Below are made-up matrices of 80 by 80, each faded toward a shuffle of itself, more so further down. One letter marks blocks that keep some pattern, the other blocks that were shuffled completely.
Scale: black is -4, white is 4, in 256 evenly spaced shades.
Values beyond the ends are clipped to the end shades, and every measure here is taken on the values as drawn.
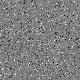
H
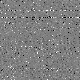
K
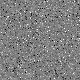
H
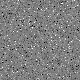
H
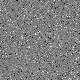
H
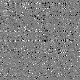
K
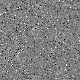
H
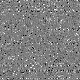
K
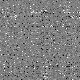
K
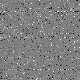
K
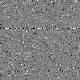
K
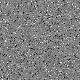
H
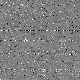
K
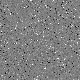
H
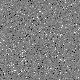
H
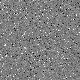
H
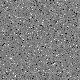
H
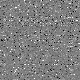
K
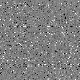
K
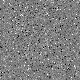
H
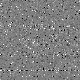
K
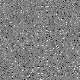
K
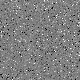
H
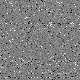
K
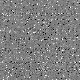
K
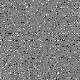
K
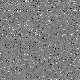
K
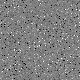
H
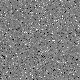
H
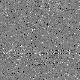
K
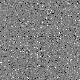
K
